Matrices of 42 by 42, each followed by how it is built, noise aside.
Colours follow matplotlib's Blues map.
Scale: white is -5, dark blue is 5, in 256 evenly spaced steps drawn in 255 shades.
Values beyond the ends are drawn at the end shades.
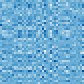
low rank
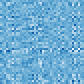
low rank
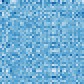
low rank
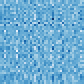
low rank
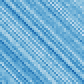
Toeplitz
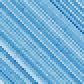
Toeplitz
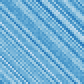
Toeplitz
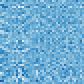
low rank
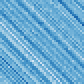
Toeplitz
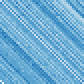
Toeplitz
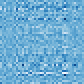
low rank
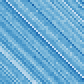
Toeplitz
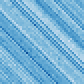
Toeplitz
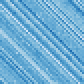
Toeplitz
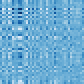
low rank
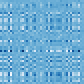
low rank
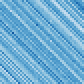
Toeplitz
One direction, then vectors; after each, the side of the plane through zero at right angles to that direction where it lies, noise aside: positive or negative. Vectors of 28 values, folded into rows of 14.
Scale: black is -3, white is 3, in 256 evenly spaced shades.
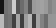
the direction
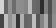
negative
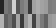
positive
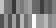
negative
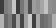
positive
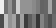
negative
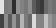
negative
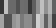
positive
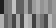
positive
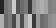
positive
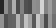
positive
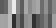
positive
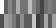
negative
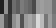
positive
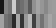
positive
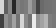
negative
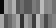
positive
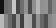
positive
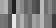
negative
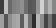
positive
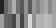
positive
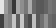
negative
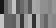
positive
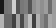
positive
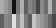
negative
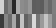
negative
